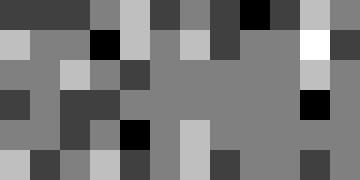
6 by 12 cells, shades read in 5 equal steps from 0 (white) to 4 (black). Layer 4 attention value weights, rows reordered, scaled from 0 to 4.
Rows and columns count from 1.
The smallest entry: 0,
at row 2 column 11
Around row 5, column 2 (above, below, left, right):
2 3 2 3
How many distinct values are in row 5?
4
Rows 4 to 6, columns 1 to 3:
3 2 3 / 2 2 3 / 1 3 2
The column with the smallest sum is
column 7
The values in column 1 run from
1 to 3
